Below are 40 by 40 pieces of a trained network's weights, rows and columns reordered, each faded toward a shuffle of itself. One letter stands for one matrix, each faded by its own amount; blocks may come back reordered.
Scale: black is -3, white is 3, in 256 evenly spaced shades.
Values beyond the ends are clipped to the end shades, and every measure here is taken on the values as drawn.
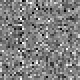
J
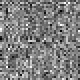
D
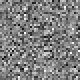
J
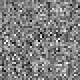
J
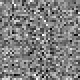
J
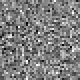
J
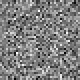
D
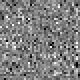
J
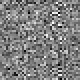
D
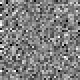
J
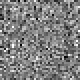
J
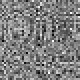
D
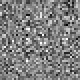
D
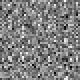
D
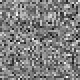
D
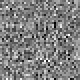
D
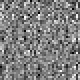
D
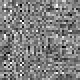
D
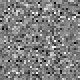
J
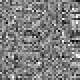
D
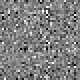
J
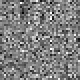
J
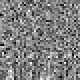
J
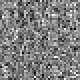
J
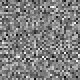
D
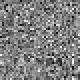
J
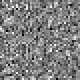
J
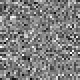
J
